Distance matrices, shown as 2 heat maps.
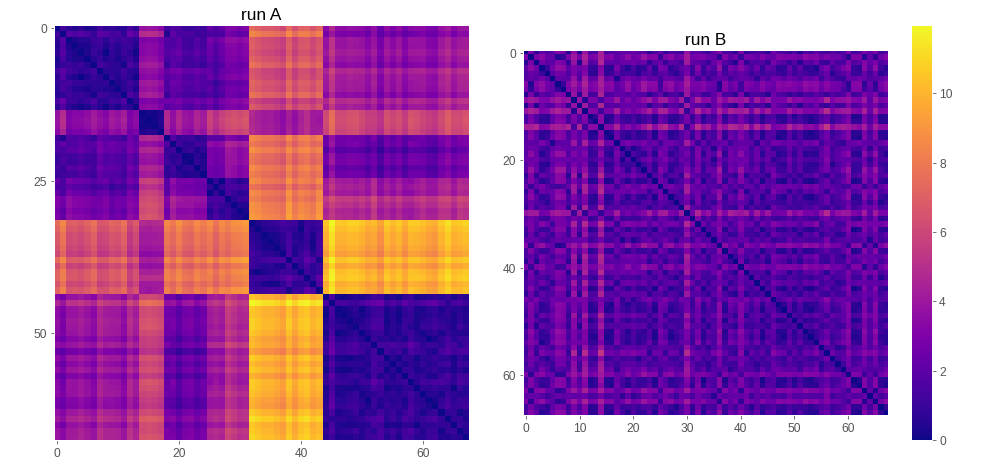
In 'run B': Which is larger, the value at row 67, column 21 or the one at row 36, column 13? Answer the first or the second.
the second
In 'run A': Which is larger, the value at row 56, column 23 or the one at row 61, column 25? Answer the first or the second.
the second
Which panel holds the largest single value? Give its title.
run A
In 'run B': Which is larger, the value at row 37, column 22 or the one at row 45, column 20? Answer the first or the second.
the second
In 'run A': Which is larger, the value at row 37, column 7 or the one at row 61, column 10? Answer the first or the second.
the first
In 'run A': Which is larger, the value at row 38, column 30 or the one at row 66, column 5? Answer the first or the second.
the first
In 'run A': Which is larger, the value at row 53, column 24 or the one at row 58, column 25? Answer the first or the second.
the second
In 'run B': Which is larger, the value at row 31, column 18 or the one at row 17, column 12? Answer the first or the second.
the second
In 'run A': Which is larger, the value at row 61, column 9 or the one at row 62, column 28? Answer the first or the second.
the second
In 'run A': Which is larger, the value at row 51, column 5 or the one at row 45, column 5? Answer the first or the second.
the second
